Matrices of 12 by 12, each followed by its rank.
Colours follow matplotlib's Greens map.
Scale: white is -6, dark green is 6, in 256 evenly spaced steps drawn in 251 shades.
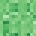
two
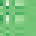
one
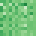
two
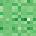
two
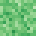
full rank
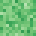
full rank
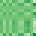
one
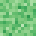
full rank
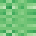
one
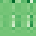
one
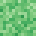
full rank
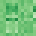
two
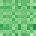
two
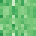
two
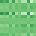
one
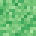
full rank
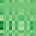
one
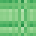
one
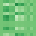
one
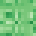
two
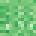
two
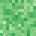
full rank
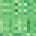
two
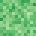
full rank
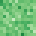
full rank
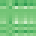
one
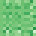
two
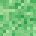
full rank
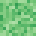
full rank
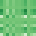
one
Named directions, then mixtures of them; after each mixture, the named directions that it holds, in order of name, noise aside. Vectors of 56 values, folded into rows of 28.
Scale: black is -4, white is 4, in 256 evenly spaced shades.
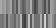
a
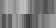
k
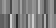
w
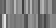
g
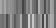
a, w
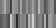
w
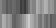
k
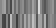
g, w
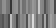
w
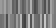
a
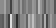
w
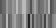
a, k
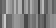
g, k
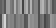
g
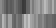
k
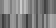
k, w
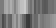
k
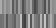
a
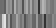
g, w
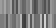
a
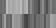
g, k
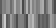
g, w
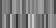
g, w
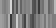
a, w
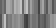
g, k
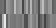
g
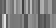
g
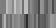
g, k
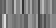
g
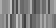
a, w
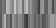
g, k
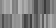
a, k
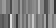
w
